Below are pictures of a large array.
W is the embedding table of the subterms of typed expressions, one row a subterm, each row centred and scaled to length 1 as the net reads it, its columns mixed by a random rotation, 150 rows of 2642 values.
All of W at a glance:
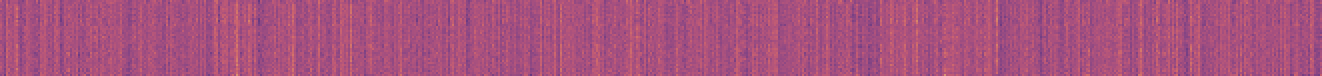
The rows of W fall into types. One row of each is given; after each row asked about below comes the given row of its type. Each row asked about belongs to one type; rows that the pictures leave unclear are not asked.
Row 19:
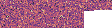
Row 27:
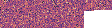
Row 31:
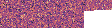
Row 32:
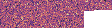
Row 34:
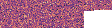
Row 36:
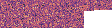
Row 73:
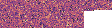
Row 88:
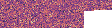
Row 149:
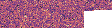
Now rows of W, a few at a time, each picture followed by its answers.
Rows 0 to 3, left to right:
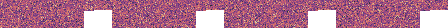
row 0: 34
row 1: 88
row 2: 88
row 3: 19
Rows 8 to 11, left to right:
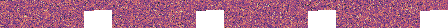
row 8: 149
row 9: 19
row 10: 73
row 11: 31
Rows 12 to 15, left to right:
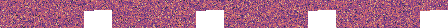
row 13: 73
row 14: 88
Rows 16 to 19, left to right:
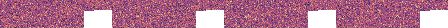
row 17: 36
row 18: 31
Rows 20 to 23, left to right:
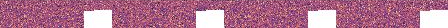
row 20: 34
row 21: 19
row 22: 36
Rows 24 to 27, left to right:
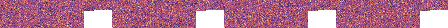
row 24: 19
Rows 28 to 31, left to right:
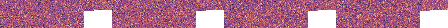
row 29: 27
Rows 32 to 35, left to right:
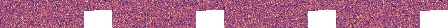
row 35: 32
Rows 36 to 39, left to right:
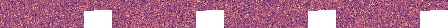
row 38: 31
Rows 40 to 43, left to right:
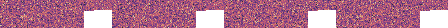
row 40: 31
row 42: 88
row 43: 36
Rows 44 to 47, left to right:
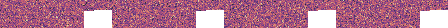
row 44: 73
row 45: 19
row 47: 88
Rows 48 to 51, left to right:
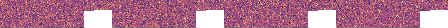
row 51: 19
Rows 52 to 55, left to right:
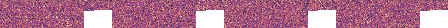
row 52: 73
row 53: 34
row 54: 27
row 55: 88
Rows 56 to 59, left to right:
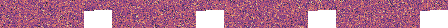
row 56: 19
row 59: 27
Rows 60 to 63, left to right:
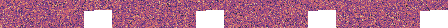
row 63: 36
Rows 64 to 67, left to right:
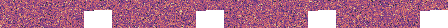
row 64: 19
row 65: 88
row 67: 31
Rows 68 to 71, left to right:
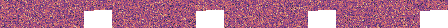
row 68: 88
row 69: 34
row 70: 36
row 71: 73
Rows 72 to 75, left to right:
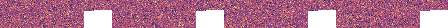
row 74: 19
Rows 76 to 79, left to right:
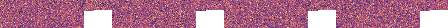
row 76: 27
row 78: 73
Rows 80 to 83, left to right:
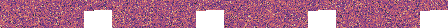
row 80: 36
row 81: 36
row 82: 149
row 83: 27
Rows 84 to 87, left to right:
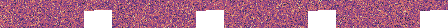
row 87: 149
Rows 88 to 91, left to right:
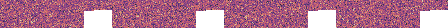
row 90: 31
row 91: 36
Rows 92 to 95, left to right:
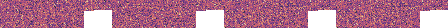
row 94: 36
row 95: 36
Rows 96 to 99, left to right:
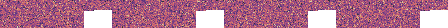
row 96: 73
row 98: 32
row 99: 19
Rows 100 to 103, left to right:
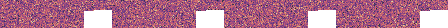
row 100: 88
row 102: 36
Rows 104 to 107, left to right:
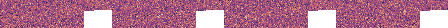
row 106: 31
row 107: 88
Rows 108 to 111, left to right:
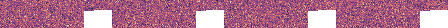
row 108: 149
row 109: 32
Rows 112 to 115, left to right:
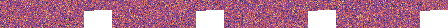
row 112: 149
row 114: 88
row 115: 31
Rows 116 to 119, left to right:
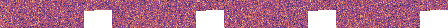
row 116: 36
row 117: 32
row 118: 36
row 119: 34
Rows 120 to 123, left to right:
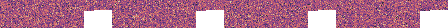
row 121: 31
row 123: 19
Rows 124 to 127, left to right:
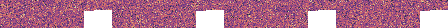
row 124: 31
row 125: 34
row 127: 32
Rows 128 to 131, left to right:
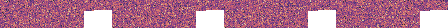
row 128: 27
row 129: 36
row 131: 73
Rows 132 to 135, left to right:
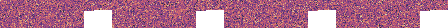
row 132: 73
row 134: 88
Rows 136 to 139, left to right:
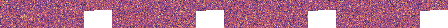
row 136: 31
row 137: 27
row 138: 32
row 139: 27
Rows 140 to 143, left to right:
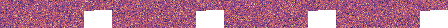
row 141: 27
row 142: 149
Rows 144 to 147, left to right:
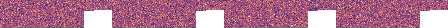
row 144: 19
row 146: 149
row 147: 88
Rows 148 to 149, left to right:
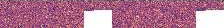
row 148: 27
